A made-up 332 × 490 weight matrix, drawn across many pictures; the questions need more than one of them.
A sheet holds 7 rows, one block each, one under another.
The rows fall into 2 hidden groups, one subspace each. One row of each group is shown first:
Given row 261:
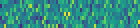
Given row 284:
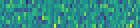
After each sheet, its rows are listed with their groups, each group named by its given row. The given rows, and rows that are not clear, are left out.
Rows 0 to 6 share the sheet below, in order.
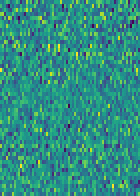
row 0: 284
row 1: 284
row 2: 284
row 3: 284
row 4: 261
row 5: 261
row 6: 261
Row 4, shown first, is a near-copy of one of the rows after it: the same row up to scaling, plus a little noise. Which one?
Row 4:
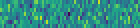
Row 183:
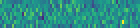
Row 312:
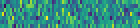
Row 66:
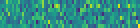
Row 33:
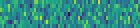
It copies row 33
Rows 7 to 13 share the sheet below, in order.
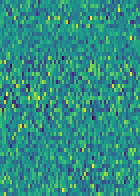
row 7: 284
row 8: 261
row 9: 261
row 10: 284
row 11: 261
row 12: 261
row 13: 261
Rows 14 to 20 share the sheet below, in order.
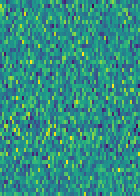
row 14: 261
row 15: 261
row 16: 261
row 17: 261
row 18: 284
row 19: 284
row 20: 284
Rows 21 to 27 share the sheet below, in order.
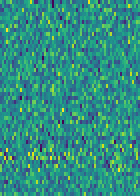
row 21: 261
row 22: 261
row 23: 261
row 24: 261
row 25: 261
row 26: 284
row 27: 284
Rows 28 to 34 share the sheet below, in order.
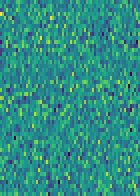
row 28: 284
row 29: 284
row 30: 261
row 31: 284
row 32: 261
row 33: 261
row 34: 284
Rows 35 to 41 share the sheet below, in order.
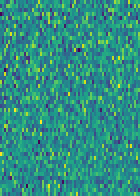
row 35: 284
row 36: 261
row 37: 284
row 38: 284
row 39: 284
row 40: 284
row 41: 284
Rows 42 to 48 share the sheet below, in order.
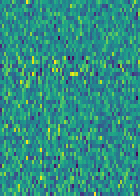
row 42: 284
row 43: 261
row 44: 261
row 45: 284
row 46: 284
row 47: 284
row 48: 261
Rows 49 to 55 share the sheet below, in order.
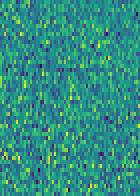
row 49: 284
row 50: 261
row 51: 284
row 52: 261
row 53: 284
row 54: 284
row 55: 284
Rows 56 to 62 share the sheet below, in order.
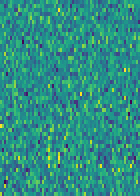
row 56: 261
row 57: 261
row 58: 261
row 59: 261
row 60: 284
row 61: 284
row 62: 284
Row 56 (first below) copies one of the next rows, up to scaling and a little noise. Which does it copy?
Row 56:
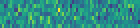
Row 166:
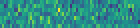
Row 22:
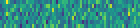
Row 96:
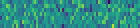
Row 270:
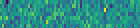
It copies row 166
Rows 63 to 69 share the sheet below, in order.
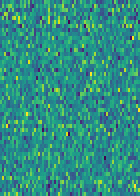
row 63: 284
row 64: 261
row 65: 284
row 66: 261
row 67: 284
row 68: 284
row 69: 284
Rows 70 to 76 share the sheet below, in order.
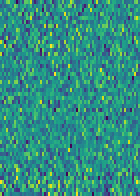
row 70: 261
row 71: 284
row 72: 284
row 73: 284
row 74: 261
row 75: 284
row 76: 284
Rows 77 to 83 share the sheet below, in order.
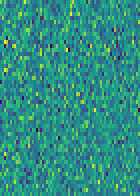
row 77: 261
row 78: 284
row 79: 284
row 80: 261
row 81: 261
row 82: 284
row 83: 261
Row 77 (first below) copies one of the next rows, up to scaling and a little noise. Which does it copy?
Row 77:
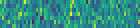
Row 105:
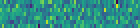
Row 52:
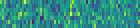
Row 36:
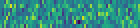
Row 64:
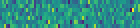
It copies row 52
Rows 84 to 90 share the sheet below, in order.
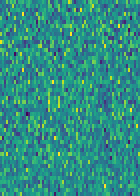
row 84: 261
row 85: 284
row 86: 261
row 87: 284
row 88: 284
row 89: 284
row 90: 284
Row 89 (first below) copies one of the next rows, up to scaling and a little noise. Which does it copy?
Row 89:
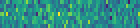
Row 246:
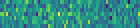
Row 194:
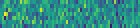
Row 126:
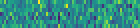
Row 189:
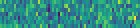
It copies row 246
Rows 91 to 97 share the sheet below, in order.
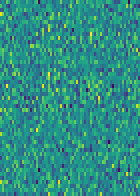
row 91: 284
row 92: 261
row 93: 284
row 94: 261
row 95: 261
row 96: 261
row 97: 284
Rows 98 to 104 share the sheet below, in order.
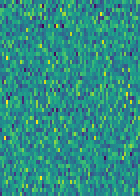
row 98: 261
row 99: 284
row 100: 261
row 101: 261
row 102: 261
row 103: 261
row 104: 284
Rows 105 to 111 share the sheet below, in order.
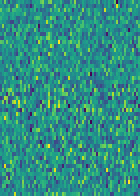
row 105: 261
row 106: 284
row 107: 284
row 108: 284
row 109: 261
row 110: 261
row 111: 261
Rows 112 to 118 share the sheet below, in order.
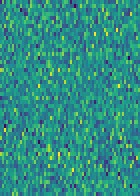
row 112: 261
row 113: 261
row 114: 284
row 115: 284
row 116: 284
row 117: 284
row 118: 261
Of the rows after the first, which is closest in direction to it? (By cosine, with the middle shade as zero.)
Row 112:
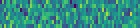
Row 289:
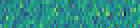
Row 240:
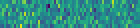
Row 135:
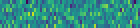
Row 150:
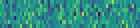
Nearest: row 289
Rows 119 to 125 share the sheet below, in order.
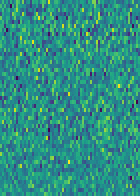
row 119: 261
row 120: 261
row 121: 284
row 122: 284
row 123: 284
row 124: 284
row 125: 261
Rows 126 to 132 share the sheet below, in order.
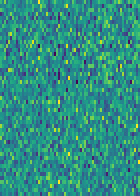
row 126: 284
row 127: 261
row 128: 284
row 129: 284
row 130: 284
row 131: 261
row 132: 284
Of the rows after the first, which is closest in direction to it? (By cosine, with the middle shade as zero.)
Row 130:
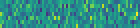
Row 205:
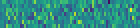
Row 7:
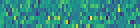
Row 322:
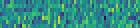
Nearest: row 7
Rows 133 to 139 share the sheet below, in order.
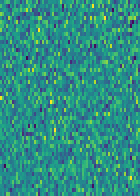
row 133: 284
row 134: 284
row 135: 284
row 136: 284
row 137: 261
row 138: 261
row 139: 261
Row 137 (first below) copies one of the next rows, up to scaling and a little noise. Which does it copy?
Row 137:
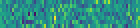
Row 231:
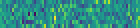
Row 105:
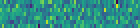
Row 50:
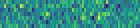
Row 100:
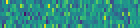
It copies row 231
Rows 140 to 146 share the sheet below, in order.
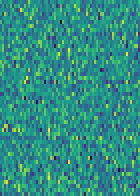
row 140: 261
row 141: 261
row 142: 261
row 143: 261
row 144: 284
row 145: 284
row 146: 284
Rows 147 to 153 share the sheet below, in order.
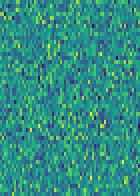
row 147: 284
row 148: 284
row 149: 261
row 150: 261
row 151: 261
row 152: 261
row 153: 261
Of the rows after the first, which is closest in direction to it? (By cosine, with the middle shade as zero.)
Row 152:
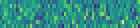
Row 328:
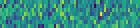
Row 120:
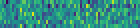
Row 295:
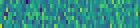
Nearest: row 328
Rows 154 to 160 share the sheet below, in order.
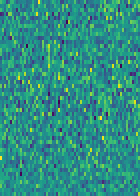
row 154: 284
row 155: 284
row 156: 284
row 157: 284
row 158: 261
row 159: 261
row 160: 261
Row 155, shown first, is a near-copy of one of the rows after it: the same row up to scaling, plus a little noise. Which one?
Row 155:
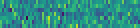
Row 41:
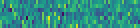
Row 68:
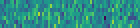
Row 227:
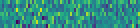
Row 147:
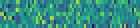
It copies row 41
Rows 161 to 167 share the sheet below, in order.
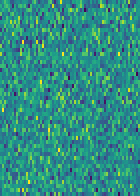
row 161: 261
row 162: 261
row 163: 284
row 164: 261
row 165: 284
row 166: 261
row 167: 261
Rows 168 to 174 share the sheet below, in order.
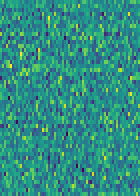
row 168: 284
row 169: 261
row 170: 284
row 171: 261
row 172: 284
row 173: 284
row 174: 261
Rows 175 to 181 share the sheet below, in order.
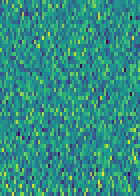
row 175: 261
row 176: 261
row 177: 261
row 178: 261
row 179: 284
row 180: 284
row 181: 261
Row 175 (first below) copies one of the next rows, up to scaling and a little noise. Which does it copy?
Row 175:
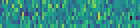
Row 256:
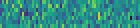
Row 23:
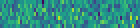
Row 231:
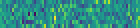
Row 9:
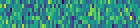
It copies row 256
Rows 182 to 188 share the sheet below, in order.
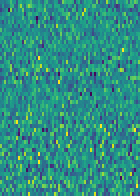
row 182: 261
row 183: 261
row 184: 284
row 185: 261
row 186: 284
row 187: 261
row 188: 284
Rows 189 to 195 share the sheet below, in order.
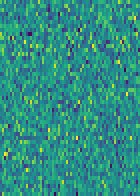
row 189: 284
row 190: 261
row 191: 261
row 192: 261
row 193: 284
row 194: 284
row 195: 284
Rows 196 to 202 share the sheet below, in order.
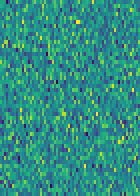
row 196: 261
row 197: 284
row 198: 261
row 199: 261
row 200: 261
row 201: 284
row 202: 284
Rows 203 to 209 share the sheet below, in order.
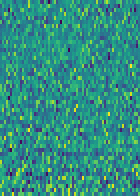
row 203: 261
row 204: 284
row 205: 261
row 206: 261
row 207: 261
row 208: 284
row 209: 261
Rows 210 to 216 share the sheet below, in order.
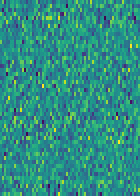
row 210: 284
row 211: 261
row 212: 261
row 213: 261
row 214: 261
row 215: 284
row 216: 284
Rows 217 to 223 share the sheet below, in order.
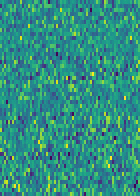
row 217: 261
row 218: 261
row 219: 261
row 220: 261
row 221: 261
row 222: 284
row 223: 284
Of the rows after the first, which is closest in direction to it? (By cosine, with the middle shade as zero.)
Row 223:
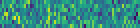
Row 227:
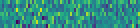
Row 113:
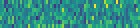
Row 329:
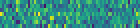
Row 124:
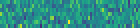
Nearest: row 113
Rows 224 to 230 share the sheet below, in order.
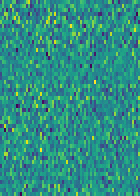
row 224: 284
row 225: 284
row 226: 261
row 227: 284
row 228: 284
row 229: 284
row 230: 284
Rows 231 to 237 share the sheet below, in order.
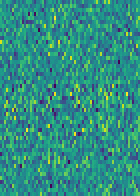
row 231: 261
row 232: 284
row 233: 261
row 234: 261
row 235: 261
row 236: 284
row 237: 284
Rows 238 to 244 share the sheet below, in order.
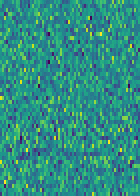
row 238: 284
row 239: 261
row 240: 261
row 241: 284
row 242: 261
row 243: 284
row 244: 284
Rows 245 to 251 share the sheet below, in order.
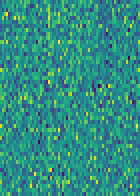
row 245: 284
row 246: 284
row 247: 284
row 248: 261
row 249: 284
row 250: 284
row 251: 261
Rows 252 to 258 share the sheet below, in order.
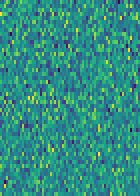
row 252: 284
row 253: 261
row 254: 284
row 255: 284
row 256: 261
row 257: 261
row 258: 284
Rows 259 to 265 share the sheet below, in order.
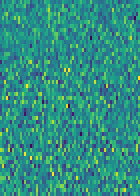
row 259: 284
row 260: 261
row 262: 284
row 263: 261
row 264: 261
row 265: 261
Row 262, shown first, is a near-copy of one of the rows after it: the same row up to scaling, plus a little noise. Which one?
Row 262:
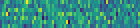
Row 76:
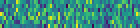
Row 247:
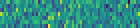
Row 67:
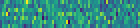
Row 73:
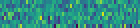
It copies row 67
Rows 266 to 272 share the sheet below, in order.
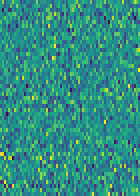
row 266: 284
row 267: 261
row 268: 261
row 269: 284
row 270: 261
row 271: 284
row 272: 284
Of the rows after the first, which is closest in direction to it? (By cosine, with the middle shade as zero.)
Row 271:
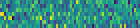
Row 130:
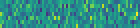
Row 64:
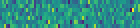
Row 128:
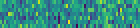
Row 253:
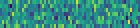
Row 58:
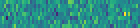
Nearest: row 130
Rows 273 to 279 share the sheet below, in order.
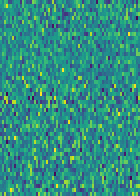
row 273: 261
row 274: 261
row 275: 261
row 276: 284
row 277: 284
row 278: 261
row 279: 261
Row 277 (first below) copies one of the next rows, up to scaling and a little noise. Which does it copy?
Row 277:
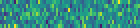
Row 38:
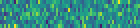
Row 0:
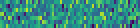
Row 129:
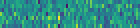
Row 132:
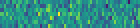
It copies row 38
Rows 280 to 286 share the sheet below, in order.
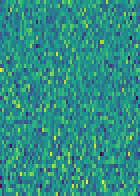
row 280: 261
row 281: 261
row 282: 284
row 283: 284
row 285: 261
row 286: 261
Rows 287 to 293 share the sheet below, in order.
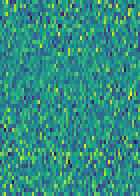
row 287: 261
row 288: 261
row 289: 261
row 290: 261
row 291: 284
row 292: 284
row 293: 261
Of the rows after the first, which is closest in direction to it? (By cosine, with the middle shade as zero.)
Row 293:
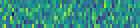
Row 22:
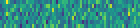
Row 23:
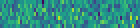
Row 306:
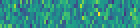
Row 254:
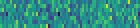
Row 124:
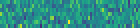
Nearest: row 22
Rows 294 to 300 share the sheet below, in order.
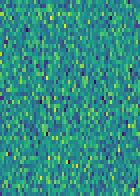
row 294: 284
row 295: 284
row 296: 261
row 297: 284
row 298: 261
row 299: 284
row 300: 284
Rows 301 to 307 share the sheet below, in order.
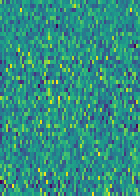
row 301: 261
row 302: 284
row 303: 261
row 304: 284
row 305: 284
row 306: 261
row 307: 284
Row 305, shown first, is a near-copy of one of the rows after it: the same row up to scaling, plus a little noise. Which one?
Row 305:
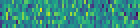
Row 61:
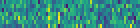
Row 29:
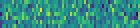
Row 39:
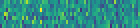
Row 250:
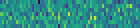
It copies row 29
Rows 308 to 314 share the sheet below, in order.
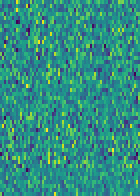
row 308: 284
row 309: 284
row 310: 284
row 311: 284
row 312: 261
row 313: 284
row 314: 284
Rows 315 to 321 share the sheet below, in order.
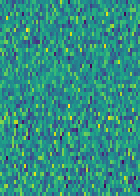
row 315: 261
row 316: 284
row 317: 261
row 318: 284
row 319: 261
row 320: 261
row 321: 261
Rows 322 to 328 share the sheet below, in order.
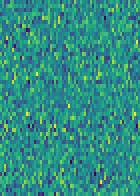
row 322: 284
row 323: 284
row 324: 261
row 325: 284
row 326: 284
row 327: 261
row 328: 261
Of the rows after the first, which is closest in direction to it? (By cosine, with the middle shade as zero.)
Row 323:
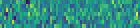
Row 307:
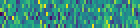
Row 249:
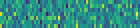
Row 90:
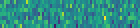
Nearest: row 249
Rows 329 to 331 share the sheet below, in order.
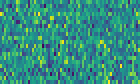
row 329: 284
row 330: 284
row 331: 284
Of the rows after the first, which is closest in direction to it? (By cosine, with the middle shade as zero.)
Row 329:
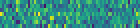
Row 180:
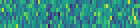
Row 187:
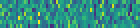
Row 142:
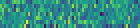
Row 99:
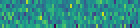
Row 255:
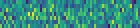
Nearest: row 255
